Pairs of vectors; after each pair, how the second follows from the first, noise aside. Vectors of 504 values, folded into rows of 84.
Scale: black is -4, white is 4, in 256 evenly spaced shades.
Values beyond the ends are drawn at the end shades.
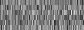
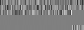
partly zeroed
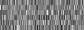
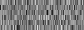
negated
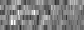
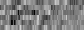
negated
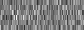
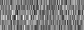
sign-scrambled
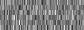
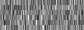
shuffled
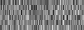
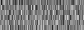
sign-scrambled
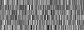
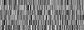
negated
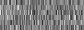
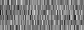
negated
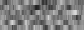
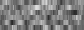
negated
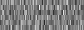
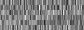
sign-scrambled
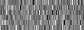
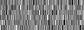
sign-scrambled
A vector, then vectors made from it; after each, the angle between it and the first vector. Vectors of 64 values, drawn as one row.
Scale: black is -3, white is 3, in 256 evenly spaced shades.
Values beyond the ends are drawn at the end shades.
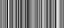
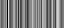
nearly parallel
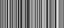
nearly parallel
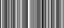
partly opposed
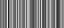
nearly opposite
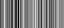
partly aligned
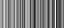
partly opposed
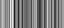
orthogonal
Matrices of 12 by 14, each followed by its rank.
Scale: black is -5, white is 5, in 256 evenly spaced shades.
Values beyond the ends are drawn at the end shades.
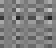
one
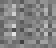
two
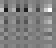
one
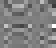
two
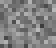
full rank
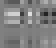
one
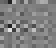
two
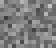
full rank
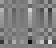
one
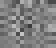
two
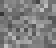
full rank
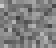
full rank
